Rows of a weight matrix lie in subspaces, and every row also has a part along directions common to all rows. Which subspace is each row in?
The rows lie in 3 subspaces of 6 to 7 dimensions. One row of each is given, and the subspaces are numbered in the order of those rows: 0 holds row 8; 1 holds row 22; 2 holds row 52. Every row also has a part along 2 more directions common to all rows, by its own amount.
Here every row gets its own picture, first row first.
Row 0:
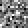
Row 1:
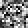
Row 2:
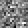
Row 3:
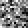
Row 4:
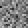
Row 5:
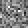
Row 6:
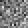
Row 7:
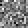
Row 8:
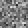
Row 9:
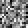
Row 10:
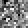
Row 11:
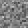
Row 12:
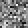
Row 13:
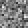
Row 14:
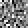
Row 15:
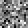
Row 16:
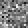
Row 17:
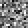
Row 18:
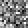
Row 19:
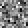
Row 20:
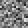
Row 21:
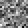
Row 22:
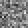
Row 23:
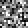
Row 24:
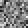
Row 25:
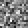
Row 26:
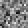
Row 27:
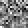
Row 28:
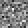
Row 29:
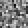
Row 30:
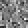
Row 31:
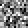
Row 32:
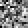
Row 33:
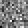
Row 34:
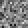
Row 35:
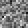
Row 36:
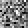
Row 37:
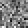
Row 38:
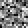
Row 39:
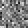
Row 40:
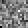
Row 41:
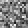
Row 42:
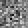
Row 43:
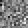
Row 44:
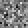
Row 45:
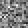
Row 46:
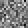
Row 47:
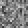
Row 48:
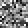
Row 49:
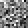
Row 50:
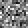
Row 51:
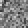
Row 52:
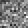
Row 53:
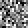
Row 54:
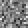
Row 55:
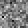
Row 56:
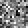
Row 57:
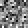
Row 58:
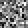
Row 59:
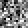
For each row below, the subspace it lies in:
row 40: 0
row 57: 2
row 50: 1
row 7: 2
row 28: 1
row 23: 0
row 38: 2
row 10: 2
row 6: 2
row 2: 0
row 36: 2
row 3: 2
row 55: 1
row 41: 2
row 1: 1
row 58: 2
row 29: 1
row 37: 0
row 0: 2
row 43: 2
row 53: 0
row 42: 2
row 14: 1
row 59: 2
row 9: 1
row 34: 2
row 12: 0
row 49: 2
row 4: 2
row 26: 0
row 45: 1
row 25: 0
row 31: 0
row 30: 0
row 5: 1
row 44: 1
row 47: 0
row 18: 1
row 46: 2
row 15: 0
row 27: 0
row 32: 2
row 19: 0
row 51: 2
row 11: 1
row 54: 1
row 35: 1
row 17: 1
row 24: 2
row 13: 0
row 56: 1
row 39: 0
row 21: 2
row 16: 1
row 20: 0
